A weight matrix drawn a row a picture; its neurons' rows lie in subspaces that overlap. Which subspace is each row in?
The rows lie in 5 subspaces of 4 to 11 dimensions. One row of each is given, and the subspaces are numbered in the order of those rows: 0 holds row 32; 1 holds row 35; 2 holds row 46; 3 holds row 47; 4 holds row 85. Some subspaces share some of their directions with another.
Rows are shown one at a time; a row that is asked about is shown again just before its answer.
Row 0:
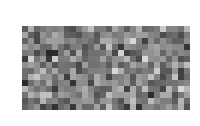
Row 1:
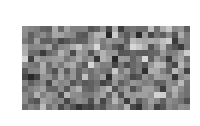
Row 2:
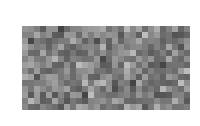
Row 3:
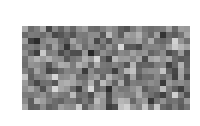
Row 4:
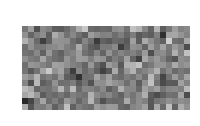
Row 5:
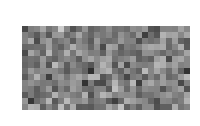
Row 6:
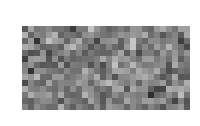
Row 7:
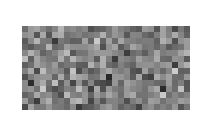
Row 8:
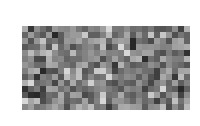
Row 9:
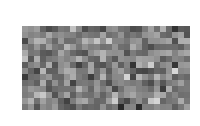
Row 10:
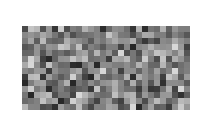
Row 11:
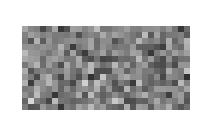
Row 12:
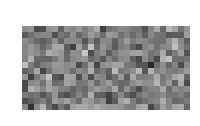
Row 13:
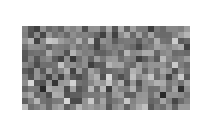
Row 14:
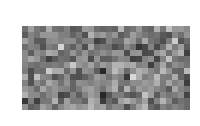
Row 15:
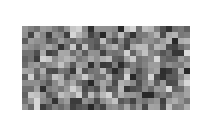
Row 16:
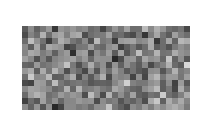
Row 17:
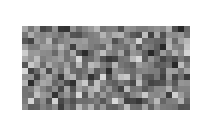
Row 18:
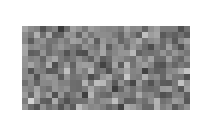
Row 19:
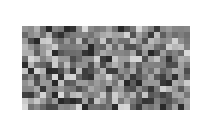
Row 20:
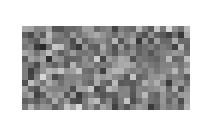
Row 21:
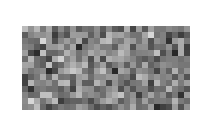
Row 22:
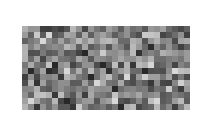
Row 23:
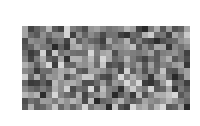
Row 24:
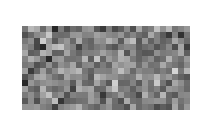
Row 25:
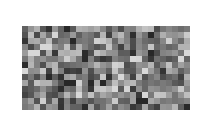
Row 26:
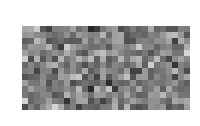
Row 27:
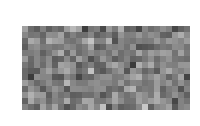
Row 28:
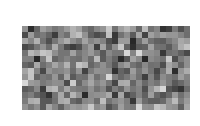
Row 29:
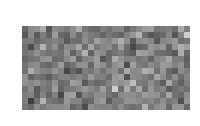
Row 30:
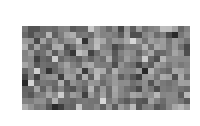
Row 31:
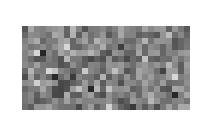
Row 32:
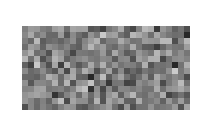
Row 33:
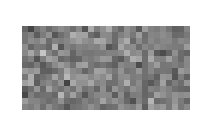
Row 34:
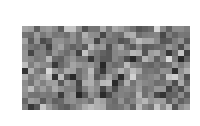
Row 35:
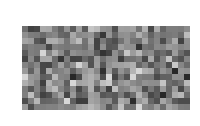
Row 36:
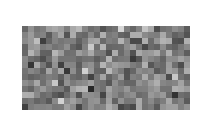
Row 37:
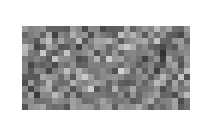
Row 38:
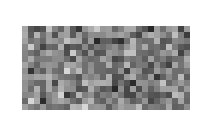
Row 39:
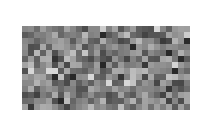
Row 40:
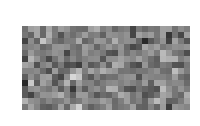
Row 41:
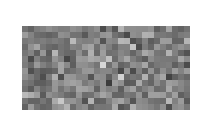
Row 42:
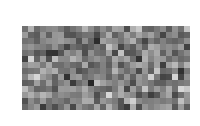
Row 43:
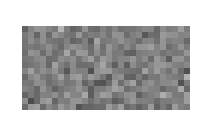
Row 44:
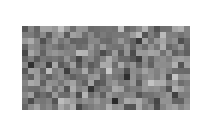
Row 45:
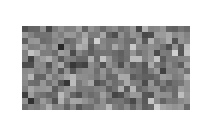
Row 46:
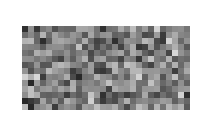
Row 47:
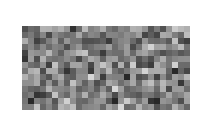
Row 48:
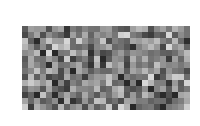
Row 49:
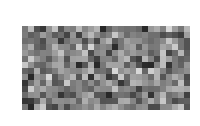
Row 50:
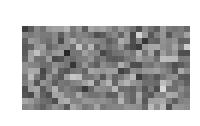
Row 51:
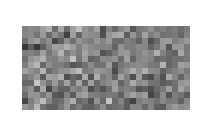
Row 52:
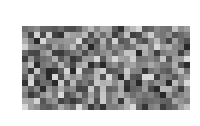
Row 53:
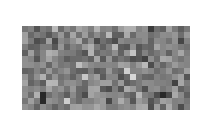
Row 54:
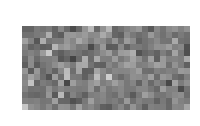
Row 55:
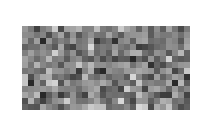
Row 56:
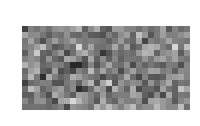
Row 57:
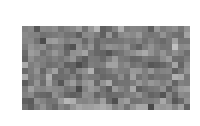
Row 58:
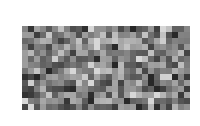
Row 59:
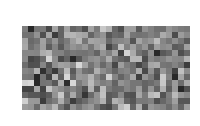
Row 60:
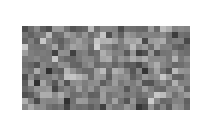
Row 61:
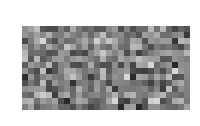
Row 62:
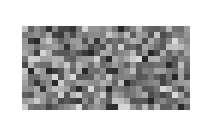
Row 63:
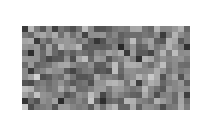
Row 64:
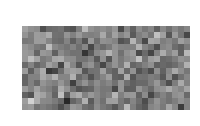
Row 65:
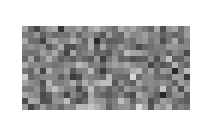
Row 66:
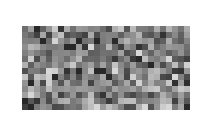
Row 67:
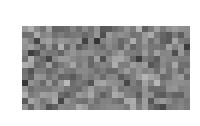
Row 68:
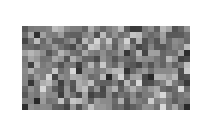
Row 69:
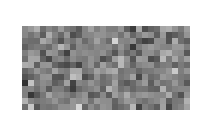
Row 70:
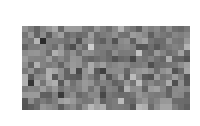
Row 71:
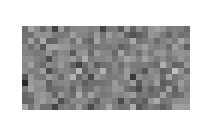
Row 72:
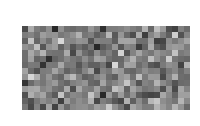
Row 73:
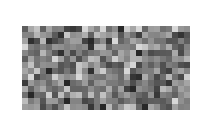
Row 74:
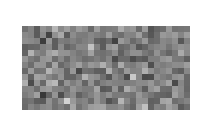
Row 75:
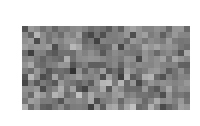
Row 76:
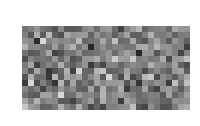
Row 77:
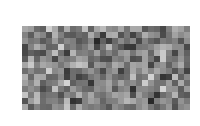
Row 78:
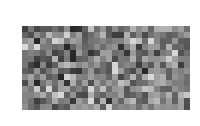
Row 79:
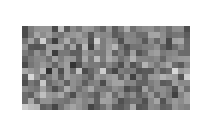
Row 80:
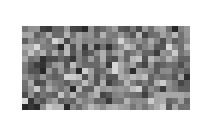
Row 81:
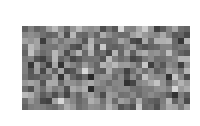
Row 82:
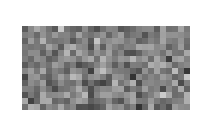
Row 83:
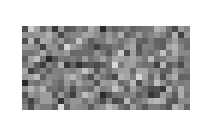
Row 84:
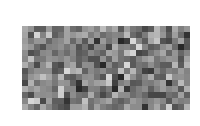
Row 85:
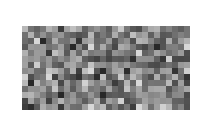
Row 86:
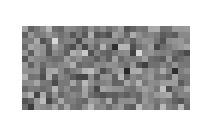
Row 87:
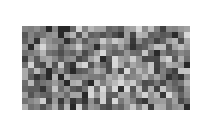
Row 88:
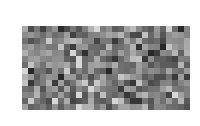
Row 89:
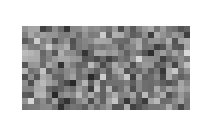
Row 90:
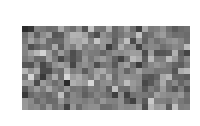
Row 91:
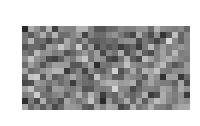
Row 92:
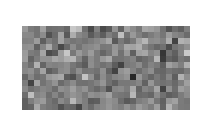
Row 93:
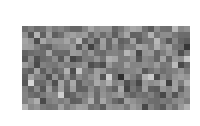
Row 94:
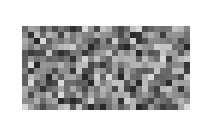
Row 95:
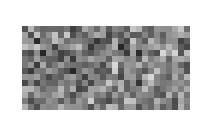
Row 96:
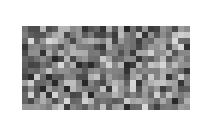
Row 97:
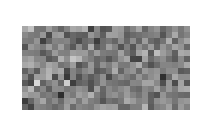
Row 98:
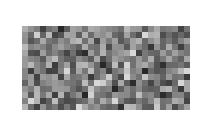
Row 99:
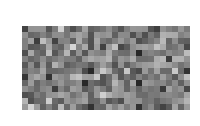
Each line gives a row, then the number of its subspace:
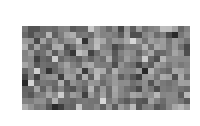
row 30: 1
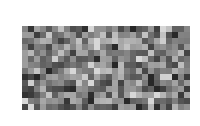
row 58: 1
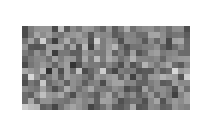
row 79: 1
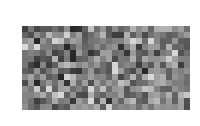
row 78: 1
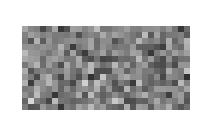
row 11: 0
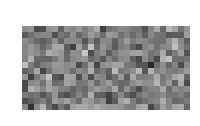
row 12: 1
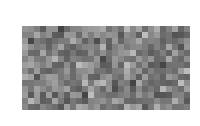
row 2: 3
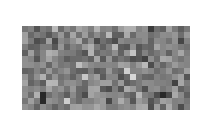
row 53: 4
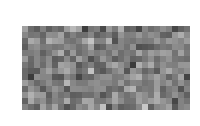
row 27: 3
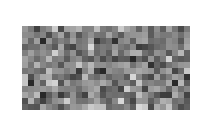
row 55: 4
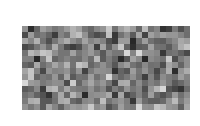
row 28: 1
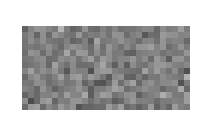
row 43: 3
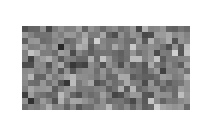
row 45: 2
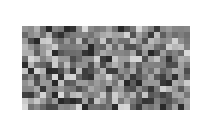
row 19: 0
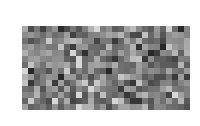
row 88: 0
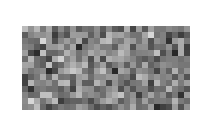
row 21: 2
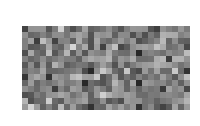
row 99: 4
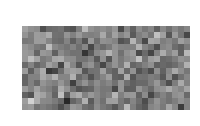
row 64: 0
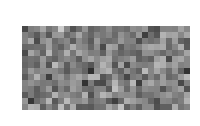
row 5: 4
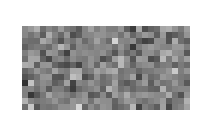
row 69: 2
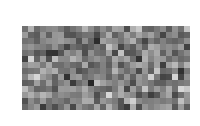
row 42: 1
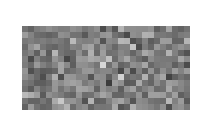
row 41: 0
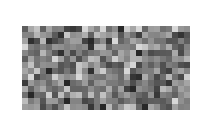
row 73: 3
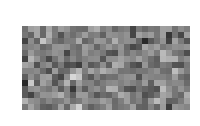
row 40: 2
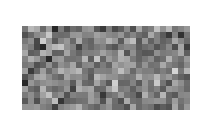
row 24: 2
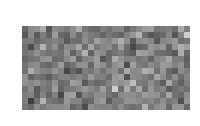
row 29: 0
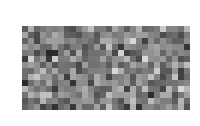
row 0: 1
